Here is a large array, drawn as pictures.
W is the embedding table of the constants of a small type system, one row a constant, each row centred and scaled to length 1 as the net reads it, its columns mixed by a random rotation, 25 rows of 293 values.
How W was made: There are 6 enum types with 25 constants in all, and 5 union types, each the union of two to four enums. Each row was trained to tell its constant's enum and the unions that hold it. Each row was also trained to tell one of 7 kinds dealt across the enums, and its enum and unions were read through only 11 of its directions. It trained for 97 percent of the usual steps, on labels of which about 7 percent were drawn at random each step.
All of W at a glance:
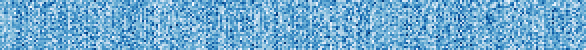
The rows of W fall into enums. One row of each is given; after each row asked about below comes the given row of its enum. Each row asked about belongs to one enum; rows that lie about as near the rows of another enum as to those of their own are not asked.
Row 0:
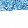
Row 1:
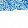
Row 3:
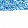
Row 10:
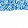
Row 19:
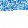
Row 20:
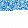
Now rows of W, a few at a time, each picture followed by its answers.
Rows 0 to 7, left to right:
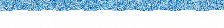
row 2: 1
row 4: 0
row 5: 19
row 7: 19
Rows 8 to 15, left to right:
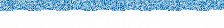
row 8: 10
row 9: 10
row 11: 19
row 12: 3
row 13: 10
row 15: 0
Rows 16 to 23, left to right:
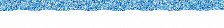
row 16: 19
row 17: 3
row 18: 0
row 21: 3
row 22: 0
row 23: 3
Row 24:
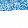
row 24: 19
